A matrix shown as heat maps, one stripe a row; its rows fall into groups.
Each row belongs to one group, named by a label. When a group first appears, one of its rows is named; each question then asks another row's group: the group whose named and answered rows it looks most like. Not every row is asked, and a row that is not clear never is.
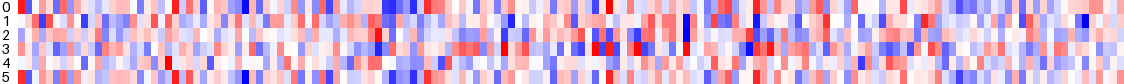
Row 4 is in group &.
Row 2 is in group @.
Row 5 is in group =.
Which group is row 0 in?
=
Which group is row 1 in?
@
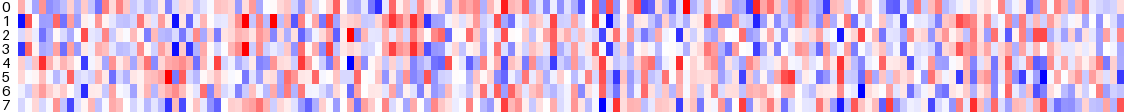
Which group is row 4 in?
&
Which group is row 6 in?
&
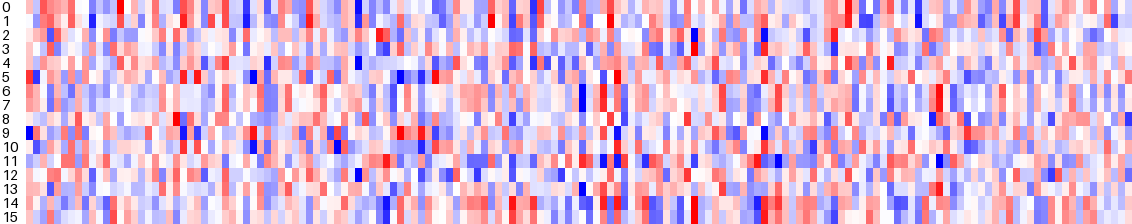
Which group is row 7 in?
@
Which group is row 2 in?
@
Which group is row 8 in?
&
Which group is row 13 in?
@
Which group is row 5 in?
=
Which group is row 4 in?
&
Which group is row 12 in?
&
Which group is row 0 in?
&
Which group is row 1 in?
&
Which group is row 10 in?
=
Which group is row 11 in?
@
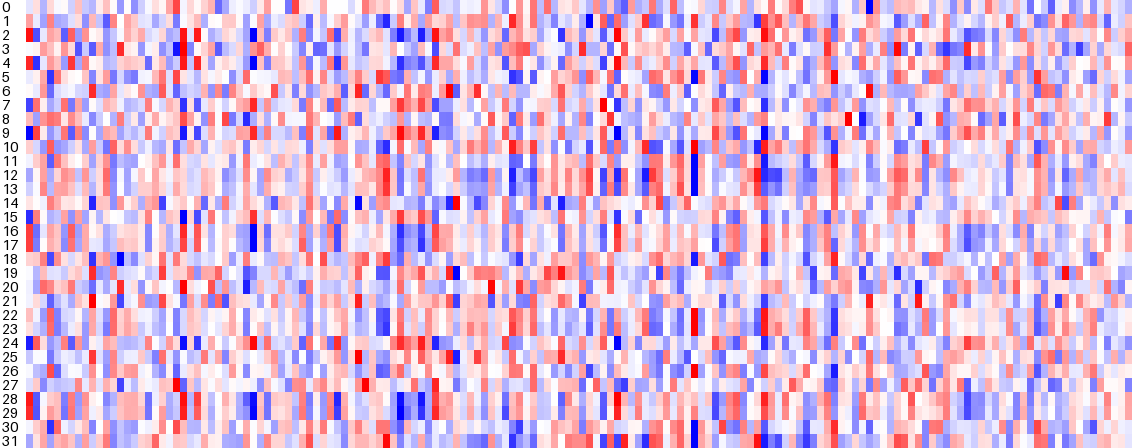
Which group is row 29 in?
=
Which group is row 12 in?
@
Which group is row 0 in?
&
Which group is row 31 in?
@
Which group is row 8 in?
&
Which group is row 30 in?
@
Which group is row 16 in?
=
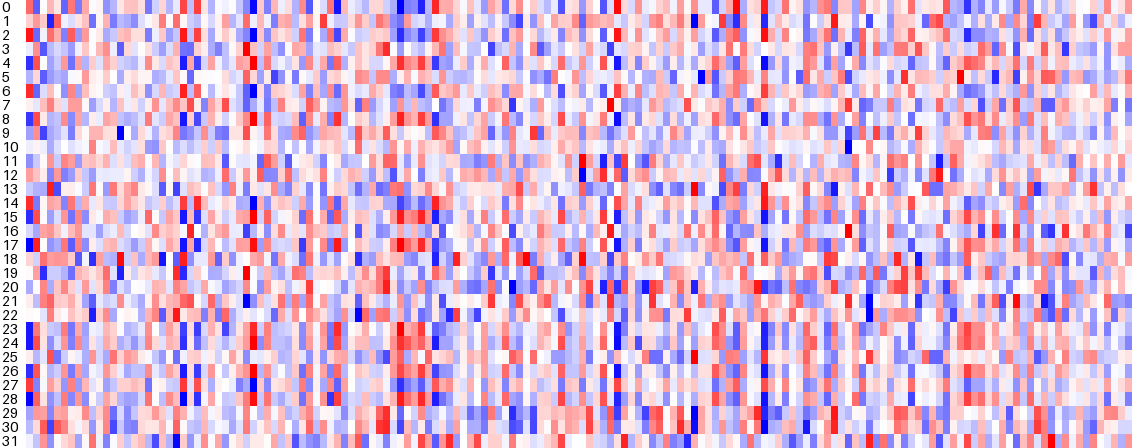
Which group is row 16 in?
&
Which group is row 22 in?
&
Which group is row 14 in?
=
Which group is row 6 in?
=
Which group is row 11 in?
@
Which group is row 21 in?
&
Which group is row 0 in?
=
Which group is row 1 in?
@
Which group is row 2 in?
=
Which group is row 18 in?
&
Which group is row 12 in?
@
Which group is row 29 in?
@
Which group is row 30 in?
@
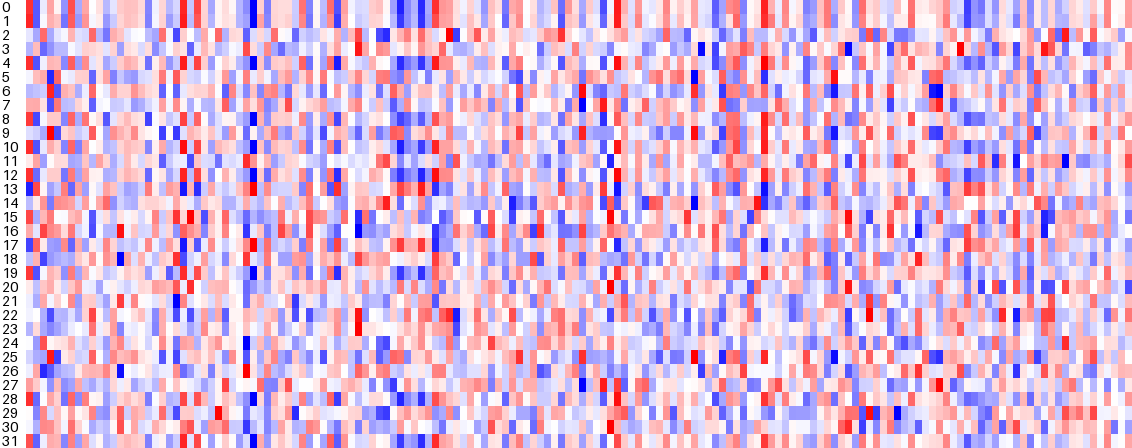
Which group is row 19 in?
=
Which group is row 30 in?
&
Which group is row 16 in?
&
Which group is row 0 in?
=
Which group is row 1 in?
=
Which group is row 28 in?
=
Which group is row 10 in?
=
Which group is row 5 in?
@
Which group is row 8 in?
=
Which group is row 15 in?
&
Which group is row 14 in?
@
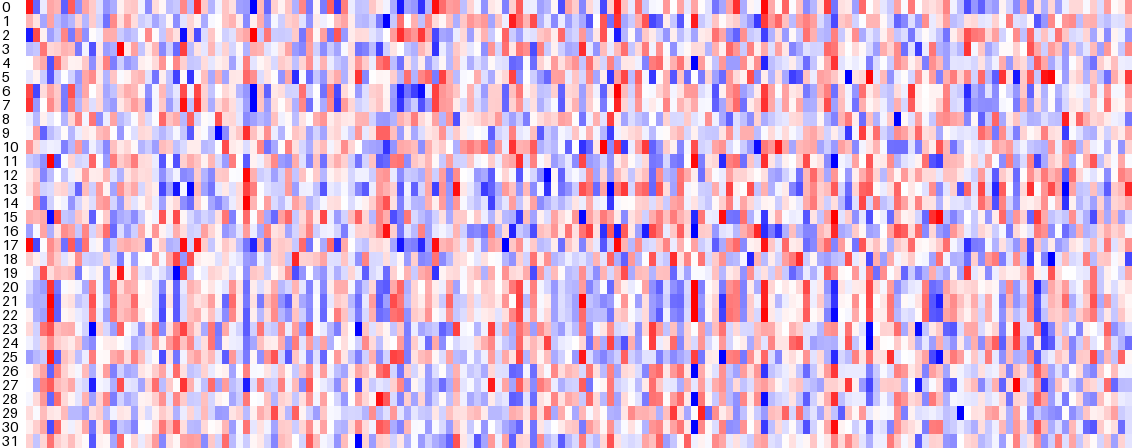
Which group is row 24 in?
&
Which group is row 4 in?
@
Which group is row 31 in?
&
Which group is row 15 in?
@
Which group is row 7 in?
=
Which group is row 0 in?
=
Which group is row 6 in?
=
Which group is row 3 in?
&
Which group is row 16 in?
@
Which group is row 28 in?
@
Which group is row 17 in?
=
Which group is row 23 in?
&
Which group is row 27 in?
&
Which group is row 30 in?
@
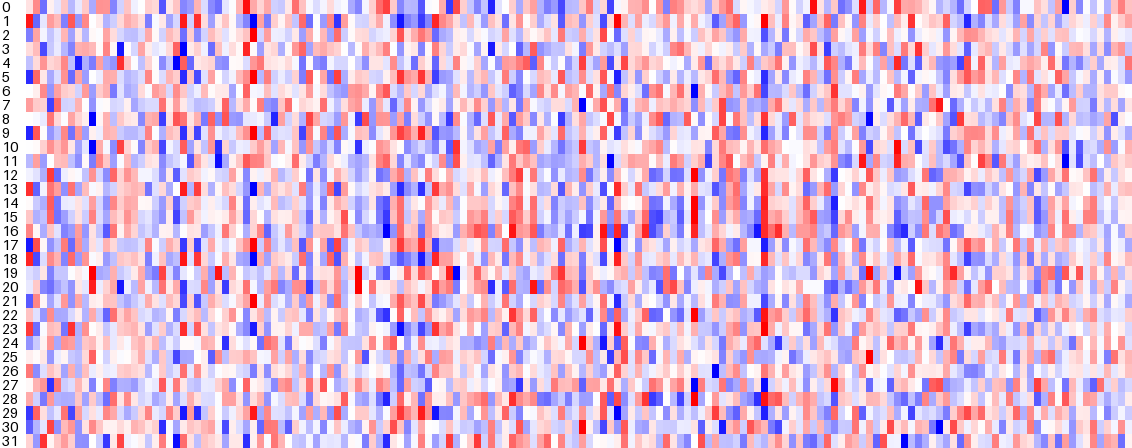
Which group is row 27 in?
@
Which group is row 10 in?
&
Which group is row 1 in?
=
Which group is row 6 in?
@
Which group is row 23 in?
=
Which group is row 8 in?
&
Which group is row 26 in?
=
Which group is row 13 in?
=
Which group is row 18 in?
=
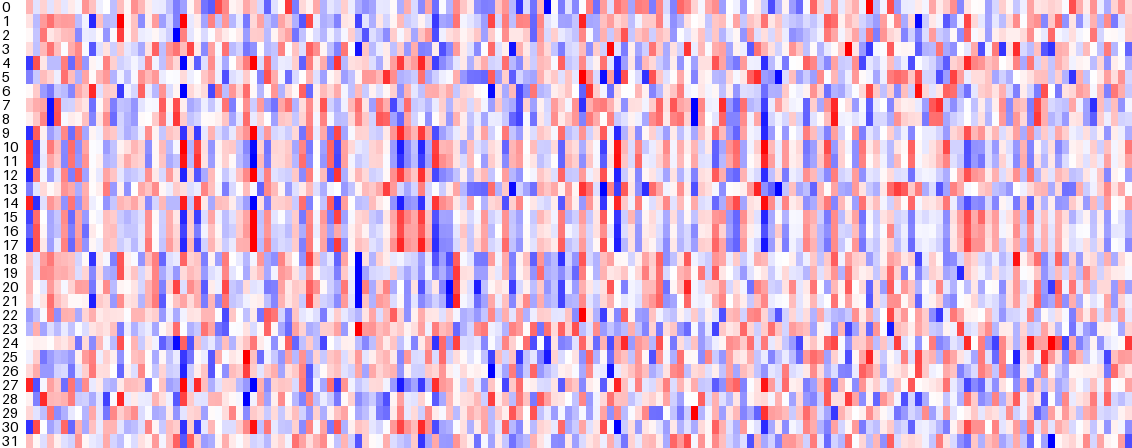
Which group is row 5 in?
@
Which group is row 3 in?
&
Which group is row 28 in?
&
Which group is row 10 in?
=
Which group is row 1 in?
&
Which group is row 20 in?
&
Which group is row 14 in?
=
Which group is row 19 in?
&
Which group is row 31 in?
&
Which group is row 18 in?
&
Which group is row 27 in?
=
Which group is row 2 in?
&
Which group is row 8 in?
@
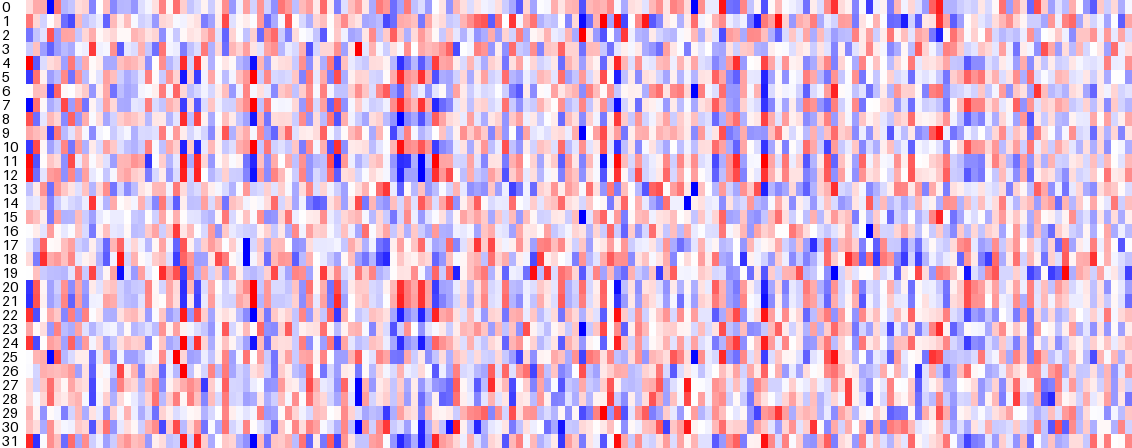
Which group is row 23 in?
@
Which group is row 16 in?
&
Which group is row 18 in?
&
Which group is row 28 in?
&
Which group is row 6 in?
@
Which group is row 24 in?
=
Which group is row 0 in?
@
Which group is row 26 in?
&
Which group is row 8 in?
=
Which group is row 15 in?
@
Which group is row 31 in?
=
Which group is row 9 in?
@
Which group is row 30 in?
&
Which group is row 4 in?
=
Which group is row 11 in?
=
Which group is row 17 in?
&
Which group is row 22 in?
=
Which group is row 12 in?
=
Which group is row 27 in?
&
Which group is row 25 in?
@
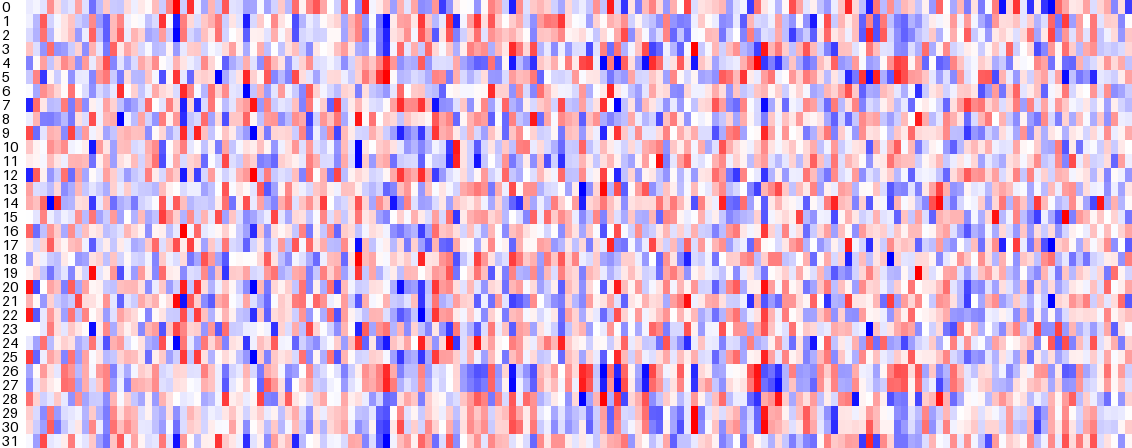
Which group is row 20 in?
=
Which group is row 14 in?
@
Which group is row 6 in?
&
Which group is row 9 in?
=
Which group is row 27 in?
@
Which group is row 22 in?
=
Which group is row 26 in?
@
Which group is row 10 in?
&
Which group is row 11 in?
&
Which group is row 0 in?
&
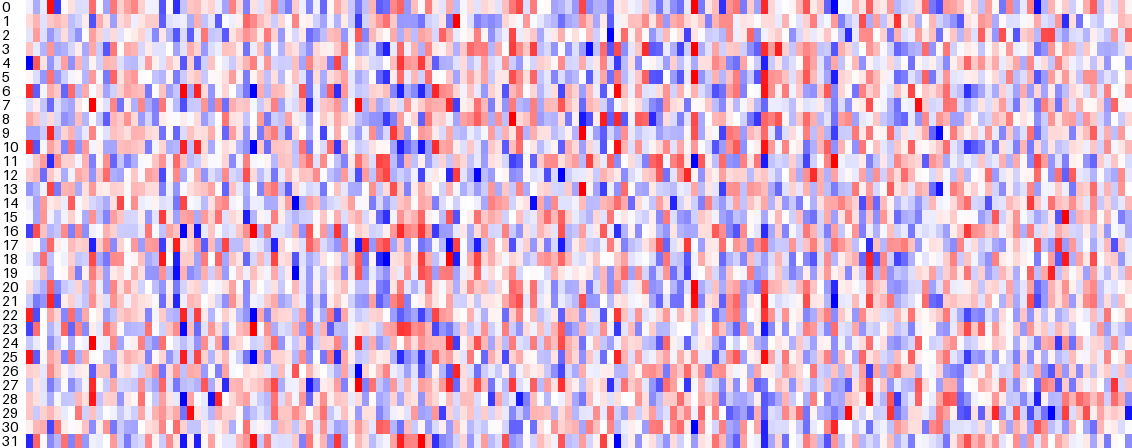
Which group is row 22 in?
=
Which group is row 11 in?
@
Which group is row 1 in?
&
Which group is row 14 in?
&
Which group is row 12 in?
&
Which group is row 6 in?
=
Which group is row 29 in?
&
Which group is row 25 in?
=
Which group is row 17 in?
&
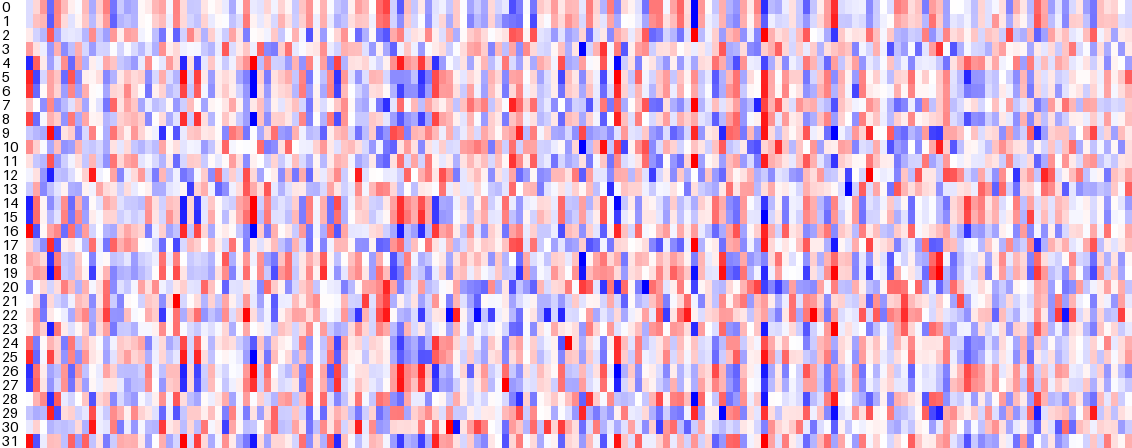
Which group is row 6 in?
=
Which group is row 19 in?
@
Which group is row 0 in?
@
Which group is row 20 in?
@
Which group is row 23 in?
@
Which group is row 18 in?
@
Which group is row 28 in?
@
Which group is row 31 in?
=
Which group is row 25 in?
=
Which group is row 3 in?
@
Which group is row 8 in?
=
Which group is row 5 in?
=
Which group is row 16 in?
=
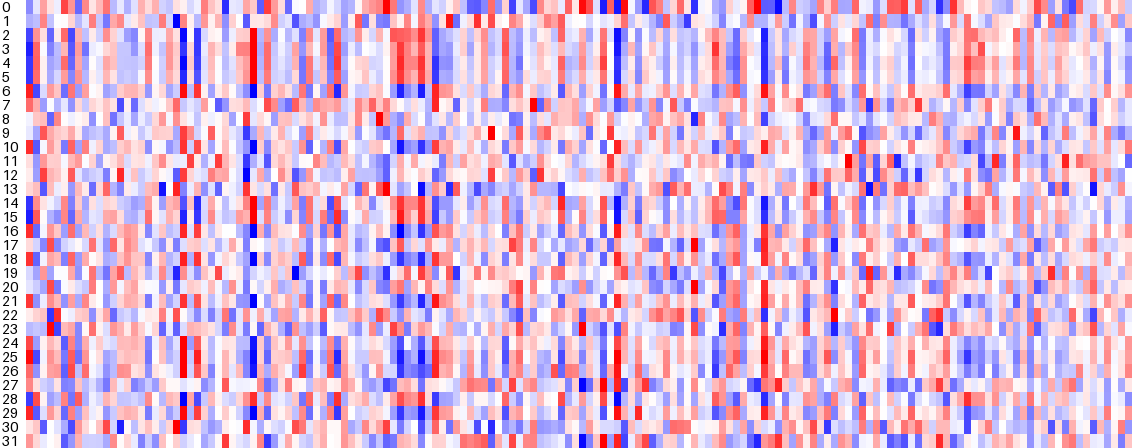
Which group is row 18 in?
=
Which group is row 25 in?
=
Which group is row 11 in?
&
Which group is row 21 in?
=
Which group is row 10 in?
=
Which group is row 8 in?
@
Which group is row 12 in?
&
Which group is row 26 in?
=
